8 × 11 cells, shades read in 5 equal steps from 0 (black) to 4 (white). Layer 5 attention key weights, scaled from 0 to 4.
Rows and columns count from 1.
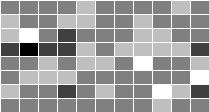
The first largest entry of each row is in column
5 1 2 5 8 11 9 9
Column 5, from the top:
3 3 2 3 3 2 2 2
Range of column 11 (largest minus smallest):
3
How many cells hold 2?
51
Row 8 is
2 2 2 2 2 2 2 2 3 2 2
